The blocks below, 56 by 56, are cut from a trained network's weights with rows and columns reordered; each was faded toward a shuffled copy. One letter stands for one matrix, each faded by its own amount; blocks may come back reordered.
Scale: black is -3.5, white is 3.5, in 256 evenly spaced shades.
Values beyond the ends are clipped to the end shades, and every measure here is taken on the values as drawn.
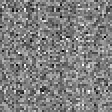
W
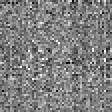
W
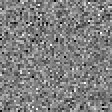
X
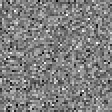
X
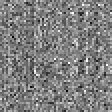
W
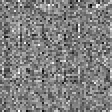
W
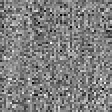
W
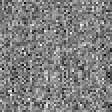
W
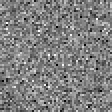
X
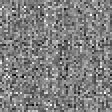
W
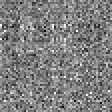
W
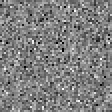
X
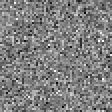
X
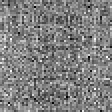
W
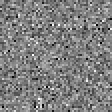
X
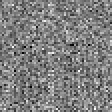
W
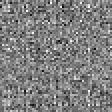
W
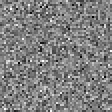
X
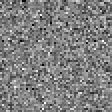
X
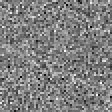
X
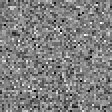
X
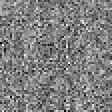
W
